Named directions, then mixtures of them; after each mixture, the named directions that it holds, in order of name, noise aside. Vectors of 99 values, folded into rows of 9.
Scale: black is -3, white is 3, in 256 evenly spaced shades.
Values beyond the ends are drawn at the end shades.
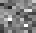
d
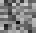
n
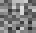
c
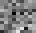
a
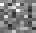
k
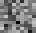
n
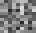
c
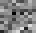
a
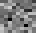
d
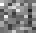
k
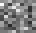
k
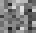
c, k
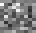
k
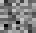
n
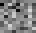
k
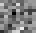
a, k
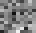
a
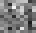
c, k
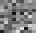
a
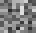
c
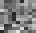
a, n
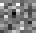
a, k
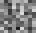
c, n
